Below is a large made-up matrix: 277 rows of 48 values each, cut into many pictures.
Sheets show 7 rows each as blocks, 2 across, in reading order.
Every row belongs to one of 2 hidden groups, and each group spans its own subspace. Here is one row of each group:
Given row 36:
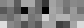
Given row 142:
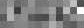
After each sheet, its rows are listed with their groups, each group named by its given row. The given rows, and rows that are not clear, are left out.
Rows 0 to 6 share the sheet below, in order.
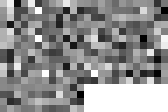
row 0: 142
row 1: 142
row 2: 142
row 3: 142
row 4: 142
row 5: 36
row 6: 142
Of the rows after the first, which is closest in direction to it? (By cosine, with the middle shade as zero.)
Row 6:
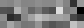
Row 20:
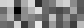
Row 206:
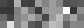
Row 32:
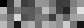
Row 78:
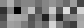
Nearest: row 206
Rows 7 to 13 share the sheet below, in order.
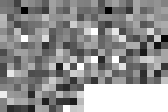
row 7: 36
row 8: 36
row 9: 36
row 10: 142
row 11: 142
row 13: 36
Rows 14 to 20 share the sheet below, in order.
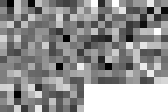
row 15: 142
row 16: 142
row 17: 36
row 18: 142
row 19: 36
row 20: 142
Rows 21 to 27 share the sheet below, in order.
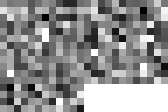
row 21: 36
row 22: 142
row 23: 36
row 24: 142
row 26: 142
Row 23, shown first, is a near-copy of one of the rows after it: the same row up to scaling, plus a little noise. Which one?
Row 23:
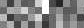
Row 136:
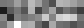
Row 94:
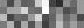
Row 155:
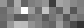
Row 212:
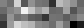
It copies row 94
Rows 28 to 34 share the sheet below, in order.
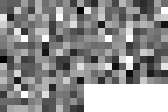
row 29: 142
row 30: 36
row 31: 36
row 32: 142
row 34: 36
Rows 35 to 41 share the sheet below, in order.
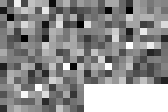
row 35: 36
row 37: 36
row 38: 36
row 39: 142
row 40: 36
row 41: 36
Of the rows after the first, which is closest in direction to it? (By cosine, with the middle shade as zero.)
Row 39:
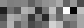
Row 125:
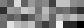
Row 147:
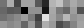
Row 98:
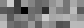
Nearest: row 125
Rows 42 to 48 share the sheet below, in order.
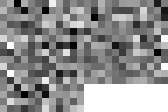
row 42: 36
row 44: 36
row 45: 142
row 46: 36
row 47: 142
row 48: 36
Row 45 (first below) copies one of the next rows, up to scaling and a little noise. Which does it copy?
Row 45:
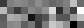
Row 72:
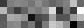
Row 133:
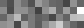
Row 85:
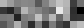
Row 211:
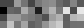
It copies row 72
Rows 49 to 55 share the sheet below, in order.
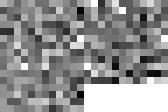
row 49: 142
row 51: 142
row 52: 142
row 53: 36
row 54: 36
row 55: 142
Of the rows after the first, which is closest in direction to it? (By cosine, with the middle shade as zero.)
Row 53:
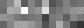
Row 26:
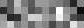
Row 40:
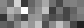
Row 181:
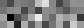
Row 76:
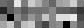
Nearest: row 40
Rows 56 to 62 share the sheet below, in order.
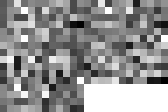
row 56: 36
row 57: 36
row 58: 36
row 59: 142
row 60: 142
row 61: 36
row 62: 36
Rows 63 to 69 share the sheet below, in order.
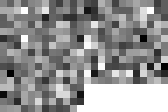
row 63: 36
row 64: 142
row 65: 142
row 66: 142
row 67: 36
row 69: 142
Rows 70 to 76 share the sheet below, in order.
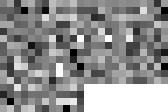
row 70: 36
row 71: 142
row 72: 142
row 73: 36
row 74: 142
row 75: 142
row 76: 36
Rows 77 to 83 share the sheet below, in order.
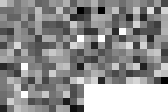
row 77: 142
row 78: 142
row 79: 142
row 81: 142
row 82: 142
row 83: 36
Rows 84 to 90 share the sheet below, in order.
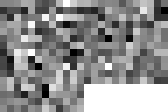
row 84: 36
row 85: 142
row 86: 36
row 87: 36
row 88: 142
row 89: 36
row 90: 36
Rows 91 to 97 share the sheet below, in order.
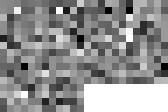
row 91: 142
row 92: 36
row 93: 142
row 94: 36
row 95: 36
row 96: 142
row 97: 36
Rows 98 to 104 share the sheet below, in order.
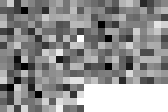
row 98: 36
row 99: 36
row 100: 142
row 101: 36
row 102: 36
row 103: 36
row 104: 142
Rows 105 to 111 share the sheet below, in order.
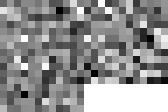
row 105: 142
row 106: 36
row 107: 36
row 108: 142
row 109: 36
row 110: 36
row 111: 36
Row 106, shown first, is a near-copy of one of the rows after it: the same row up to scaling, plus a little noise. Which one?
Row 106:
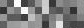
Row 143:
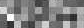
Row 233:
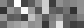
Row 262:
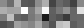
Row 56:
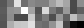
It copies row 233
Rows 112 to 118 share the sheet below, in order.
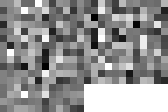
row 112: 36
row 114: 36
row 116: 36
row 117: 36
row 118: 36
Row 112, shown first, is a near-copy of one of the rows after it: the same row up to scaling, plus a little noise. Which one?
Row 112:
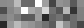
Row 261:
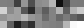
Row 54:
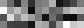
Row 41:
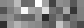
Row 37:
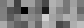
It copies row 41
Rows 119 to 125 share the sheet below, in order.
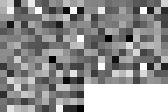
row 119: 142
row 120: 142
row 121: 142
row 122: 36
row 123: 36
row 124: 142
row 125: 36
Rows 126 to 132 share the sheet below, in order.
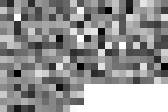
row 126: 142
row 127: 36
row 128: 142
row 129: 142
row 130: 142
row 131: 142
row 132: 36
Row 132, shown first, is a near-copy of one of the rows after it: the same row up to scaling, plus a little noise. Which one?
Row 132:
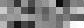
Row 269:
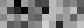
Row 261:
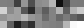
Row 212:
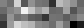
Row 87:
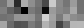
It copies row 261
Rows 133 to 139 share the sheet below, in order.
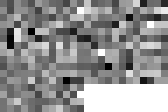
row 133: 142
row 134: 36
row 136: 36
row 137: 36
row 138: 36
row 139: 142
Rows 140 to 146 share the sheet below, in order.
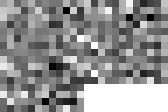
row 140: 142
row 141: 36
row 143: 36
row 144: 142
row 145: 36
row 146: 36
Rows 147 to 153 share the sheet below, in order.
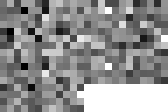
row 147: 36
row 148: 36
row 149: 142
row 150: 142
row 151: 36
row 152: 36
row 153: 142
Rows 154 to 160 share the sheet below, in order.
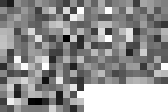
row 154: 142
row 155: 36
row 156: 142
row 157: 36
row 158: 36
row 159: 142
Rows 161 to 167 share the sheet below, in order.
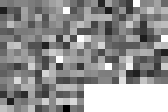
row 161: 142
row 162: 36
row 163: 142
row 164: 142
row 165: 36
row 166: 36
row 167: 36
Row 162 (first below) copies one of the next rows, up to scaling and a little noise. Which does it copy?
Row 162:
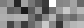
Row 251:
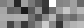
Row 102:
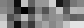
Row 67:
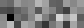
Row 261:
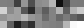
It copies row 251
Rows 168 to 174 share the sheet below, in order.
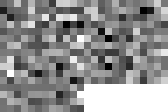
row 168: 36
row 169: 142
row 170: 142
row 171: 36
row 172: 142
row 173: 36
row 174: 142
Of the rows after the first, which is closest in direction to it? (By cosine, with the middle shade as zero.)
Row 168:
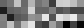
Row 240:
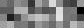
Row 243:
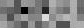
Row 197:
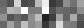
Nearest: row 243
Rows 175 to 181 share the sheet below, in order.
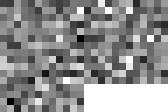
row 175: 142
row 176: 36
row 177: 142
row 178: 142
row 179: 36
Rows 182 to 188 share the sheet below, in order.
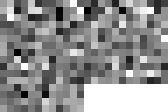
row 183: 142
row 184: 36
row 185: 142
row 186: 36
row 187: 36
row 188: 36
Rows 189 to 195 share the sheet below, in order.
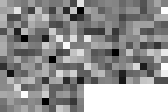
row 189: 142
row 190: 142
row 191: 36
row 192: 36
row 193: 36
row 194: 142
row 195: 36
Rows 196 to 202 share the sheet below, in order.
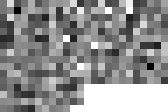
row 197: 36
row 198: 142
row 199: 36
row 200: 142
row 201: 142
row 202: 36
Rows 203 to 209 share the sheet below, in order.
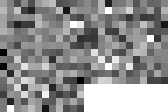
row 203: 36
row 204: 36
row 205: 142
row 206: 142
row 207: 36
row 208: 36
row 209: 36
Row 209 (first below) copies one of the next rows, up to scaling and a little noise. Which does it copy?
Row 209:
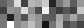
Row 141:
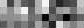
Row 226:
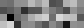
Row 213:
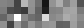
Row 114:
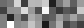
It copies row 114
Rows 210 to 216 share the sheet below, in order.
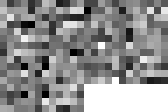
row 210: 36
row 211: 142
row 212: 36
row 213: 36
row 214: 36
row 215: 36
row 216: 36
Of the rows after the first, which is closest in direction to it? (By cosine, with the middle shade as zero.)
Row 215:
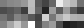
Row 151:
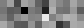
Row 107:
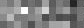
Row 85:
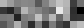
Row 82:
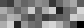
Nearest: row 151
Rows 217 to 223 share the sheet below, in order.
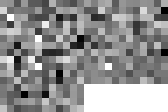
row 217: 36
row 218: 142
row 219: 142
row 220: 36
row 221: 142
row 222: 36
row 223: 36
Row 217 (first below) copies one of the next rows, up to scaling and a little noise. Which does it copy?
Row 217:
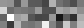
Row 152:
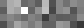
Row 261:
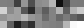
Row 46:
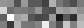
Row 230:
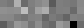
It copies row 46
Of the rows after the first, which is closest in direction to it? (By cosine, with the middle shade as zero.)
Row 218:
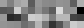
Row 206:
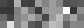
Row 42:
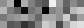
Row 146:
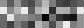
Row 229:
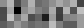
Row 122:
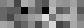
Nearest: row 122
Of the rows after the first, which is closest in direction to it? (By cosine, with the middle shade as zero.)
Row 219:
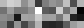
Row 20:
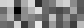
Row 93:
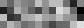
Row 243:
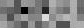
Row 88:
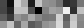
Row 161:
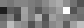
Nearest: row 20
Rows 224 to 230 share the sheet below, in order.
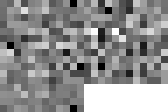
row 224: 36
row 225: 36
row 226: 36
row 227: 142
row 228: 142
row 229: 142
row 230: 36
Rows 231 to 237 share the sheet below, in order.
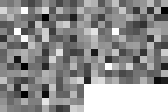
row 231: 36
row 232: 142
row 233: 36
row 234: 142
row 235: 36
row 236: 36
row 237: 36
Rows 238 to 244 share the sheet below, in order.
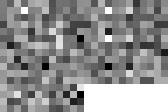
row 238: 36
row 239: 36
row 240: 142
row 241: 36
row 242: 36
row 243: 36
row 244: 142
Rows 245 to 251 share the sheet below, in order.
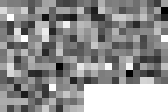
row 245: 36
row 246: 142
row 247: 36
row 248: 142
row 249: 142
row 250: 36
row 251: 36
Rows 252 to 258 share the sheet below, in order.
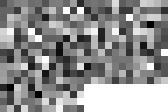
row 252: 142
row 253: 36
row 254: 142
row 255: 142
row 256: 36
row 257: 142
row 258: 142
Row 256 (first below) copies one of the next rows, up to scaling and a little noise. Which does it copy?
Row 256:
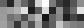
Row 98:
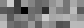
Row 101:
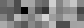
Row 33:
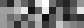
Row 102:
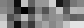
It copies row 33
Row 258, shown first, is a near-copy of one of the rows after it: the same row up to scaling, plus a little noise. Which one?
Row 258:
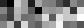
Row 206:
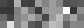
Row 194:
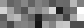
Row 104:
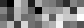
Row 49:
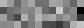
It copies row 104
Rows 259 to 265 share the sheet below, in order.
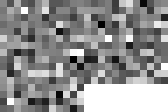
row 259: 36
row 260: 36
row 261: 36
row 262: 36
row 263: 142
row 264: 142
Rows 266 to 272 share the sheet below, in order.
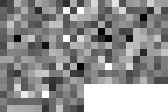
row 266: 142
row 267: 142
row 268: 142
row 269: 36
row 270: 142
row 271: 36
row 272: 36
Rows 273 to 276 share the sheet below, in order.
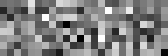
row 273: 36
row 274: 36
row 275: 142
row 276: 142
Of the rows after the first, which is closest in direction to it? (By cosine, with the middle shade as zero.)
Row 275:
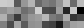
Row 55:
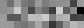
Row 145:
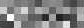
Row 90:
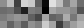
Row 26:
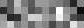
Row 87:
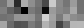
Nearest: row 55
